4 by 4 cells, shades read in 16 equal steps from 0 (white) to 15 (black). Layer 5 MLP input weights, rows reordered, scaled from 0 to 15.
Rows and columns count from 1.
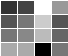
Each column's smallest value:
5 5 0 6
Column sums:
35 31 22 33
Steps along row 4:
same up down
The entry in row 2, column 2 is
8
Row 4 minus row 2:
-5 -3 12 -2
